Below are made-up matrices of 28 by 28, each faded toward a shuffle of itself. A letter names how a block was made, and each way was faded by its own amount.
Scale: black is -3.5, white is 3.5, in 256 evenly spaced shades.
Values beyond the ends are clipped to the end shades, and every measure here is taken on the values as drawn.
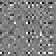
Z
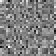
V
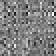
V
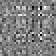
V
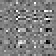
Z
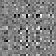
Z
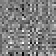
V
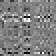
Z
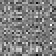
V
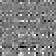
Z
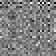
V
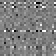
Z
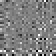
Z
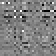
Z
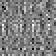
V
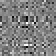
V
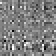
V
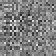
V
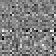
V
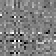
Z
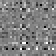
Z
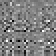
Z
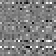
Z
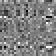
V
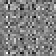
V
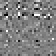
Z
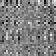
V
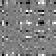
Z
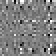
Z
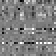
Z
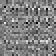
V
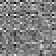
V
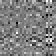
V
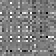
Z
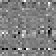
Z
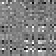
Z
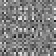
V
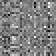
V
